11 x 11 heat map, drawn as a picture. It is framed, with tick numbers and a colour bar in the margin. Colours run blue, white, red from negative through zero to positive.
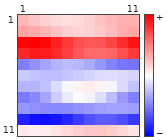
The ninth with the highest average is the top left. The ninth with the lowest average is the bottom left. The grain runs across in streaks.
